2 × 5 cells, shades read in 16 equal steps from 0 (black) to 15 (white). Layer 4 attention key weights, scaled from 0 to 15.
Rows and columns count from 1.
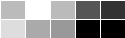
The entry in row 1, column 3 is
11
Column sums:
24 25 20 5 3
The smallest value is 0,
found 2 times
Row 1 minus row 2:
-2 5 2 5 3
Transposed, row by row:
11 13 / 15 10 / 11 9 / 5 0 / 3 0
